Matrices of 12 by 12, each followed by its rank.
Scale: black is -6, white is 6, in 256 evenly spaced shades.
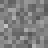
full rank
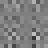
two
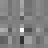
one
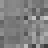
two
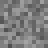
full rank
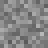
full rank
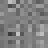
two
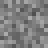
full rank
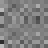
two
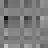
one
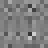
two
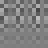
one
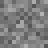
full rank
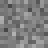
full rank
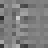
two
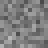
full rank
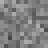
full rank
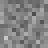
full rank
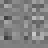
two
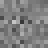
two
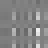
one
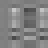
one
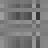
one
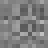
two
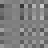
one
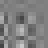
one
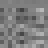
two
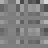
one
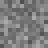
full rank
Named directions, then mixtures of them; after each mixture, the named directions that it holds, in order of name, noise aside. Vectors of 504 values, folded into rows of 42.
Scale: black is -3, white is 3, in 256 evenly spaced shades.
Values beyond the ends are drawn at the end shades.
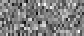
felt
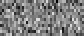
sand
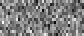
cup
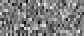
felt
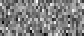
cup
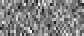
cup, felt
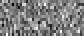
felt, sand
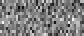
cup, sand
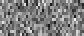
cup, felt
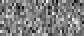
cup, sand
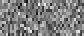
cup, felt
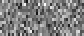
cup, felt
